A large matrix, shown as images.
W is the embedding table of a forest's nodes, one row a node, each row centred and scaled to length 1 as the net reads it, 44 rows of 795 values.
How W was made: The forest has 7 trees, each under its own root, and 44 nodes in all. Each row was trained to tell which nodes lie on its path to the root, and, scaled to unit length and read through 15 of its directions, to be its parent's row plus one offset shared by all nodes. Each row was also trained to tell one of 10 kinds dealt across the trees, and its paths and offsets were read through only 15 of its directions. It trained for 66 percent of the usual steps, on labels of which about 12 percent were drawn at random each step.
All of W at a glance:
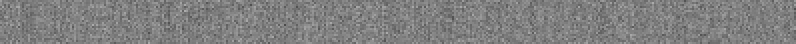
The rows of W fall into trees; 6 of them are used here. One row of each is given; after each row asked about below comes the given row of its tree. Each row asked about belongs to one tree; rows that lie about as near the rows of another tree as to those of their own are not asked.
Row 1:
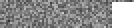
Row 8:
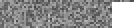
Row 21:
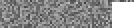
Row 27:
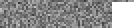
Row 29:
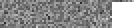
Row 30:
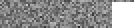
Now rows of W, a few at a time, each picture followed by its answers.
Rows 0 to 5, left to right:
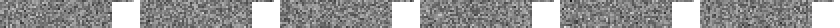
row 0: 27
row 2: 30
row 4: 29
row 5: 1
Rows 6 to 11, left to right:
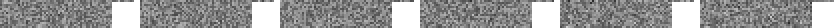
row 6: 29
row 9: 21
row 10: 30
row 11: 29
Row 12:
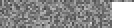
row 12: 21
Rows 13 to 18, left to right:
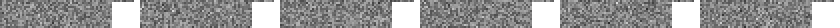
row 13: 8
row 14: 29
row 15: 8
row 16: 30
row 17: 30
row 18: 30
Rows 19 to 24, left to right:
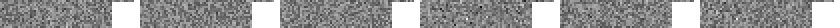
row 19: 30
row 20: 27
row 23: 30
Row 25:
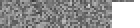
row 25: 29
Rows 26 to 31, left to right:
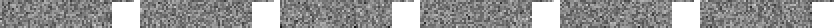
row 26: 27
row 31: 29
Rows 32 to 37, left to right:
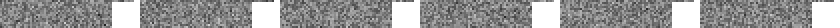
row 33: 21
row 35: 1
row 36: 29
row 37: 1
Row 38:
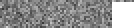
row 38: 30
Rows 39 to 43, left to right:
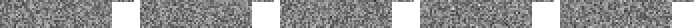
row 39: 8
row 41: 27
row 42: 29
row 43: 27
